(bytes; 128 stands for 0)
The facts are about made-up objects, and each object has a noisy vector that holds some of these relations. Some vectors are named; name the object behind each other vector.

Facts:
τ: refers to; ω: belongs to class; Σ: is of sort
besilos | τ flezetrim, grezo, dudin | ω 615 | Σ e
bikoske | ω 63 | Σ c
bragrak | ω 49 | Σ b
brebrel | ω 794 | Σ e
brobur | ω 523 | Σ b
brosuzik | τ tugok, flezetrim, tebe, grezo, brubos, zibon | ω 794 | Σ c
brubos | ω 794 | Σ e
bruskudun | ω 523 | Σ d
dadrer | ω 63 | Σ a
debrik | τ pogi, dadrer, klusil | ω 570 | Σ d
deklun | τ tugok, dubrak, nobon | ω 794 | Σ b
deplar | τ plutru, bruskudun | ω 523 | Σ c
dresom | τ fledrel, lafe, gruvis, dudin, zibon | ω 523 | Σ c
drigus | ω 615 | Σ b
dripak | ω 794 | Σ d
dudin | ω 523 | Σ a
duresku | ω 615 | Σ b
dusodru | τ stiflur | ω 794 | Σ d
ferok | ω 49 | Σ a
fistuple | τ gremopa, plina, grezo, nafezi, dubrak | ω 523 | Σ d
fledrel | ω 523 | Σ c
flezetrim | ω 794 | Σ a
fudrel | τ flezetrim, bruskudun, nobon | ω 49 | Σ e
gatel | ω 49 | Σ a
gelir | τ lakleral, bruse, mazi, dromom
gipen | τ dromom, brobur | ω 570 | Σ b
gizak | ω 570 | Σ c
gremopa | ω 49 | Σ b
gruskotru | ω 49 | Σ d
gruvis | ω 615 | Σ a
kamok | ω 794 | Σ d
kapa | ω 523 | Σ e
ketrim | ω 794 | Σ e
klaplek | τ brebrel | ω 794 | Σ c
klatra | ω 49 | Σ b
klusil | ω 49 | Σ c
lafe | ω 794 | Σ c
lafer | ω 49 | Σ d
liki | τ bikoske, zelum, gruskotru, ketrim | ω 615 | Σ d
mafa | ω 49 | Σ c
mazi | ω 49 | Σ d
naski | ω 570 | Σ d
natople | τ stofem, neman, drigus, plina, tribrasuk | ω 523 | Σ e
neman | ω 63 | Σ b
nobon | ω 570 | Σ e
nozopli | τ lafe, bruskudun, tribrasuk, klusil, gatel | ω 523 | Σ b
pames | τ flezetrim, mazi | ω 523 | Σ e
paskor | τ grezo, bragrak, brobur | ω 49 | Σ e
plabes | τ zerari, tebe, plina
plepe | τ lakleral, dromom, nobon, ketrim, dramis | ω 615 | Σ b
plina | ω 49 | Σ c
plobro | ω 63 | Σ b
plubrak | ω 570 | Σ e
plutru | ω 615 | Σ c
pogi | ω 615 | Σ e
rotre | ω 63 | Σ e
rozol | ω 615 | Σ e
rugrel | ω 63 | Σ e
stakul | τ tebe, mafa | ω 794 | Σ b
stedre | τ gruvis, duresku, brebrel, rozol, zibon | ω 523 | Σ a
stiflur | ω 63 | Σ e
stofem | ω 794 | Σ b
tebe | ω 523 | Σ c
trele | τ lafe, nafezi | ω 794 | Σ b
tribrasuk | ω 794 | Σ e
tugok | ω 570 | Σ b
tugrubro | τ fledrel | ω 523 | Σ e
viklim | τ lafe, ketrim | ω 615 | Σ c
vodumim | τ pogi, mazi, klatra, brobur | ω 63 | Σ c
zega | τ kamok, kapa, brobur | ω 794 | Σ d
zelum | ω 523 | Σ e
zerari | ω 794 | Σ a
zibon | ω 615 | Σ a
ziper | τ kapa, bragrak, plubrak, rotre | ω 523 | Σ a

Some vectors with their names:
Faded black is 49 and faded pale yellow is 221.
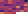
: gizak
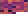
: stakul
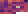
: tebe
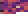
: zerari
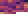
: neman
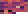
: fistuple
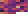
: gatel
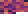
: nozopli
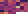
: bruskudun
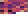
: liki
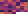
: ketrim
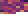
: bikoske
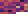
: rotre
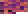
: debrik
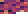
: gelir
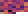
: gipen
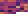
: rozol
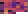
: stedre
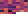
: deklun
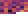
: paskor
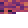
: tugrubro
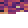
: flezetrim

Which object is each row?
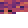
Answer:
dusodru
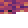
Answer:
vodumim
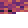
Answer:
natople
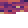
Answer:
plina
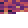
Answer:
pames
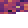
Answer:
kapa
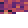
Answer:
ziper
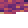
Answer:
tugok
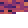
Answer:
trele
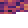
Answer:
brebrel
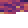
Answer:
klusil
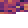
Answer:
plubrak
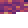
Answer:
fledrel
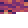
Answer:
dresom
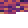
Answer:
nobon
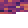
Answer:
brubos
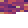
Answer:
drigus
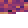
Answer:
brobur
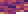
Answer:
duresku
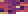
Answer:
mazi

